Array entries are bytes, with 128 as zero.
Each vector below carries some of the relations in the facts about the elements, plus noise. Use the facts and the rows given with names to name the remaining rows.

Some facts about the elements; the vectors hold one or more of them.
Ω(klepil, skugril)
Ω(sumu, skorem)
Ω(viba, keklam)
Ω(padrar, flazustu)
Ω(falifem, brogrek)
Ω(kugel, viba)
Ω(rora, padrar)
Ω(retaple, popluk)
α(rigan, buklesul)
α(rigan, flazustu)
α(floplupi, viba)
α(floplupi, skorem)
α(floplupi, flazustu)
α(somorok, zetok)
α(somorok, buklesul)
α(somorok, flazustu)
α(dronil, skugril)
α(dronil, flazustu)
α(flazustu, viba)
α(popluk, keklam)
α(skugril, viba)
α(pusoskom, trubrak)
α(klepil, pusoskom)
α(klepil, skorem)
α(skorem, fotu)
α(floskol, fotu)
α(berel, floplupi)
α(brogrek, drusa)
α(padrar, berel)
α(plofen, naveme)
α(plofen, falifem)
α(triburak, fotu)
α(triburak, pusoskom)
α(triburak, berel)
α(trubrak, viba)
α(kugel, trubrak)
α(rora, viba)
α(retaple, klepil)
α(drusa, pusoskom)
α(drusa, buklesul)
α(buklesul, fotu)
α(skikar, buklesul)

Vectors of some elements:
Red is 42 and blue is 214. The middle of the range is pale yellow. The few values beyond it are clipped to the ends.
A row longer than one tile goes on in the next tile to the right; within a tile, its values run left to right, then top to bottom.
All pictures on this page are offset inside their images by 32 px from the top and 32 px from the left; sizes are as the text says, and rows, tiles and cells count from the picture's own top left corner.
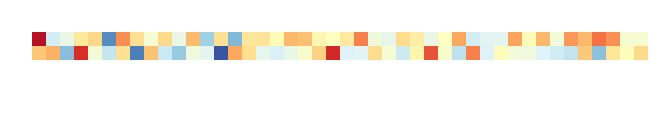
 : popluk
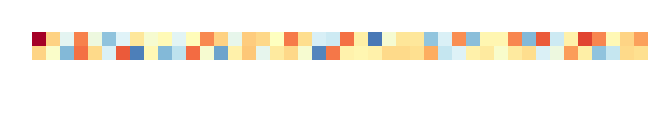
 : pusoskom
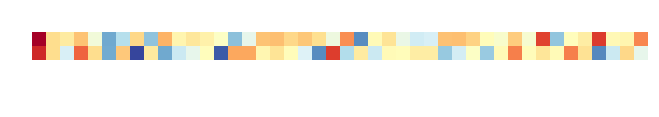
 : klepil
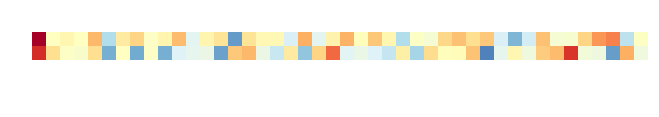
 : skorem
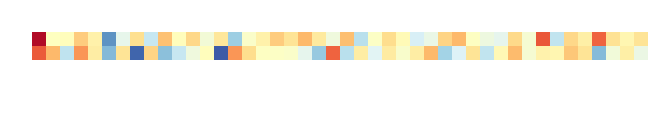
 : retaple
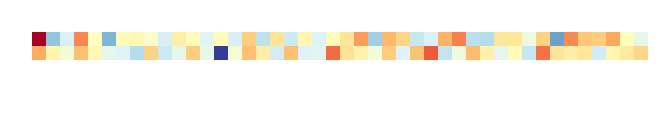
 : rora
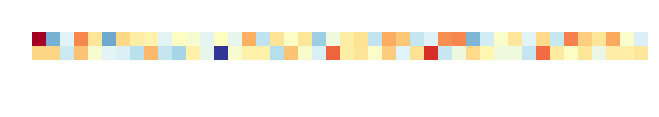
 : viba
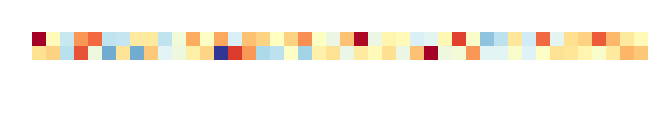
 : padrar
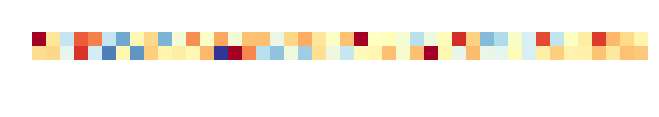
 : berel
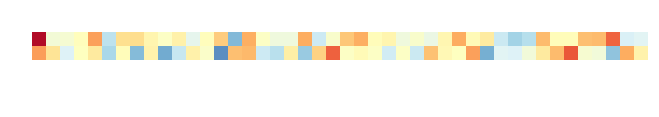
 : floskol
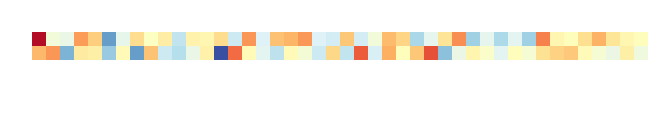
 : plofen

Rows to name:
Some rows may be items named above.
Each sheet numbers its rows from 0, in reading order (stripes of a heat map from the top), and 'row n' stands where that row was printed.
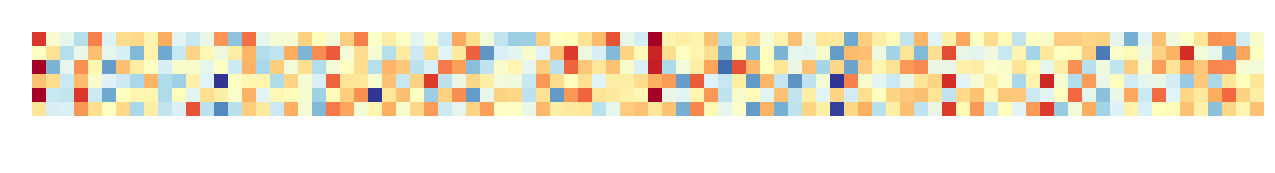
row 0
buklesul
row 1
skorem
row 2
viba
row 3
keklam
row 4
trubrak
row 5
brogrek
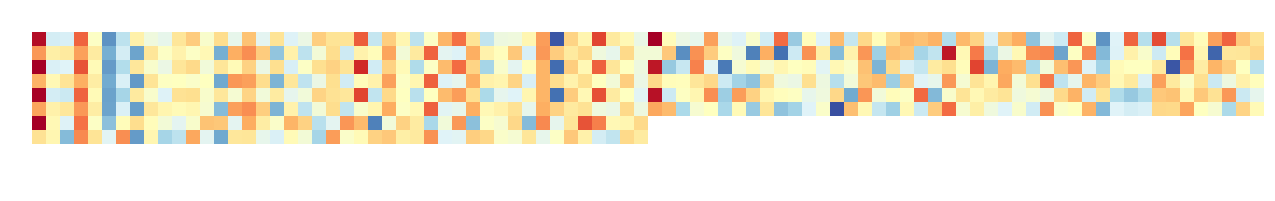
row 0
floplupi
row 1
drusa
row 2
floplupi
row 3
flazustu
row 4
floplupi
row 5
fotu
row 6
kugel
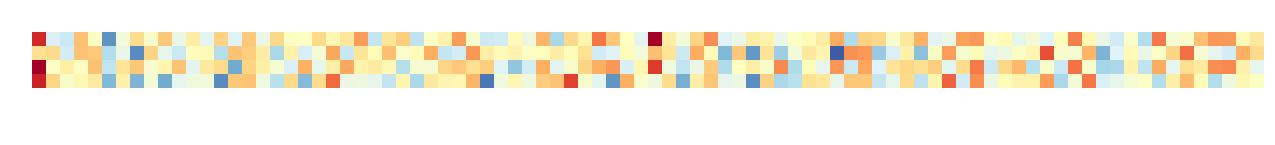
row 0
dronil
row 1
triburak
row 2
skorem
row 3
skikar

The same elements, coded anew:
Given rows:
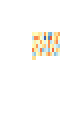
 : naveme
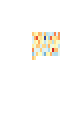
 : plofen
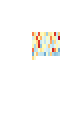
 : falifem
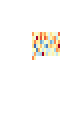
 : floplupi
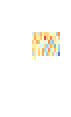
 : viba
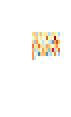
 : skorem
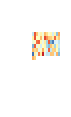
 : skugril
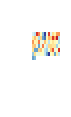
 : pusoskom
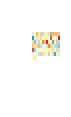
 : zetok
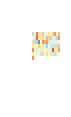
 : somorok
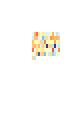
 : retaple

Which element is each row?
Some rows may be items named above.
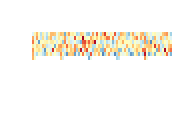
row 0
skikar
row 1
skorem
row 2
trubrak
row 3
kugel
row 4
buklesul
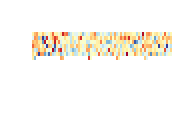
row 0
klepil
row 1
padrar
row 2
dronil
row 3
flazustu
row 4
retaple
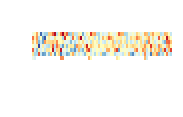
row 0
drusa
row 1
berel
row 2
triburak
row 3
triburak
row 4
skorem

